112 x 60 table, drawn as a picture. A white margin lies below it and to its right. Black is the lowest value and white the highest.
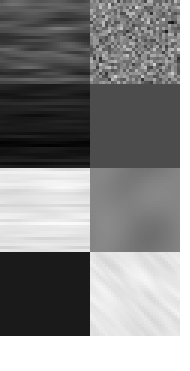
It is made of 4 by 2 panels. Panel 1,1: low, streaked across. Panel 1,2: middling, fine-grained, strong in contrast. Panel 2,1: very low, streaked across, faint in contrast. Panel 2,2: low, flat. Panel 3,1: very high, streaked across, faint in contrast. Panel 3,2: middling, smooth, faint in contrast. Panel 4,1: very low, flat. Panel 4,2: very high, slanting down to the right, faint in contrast.
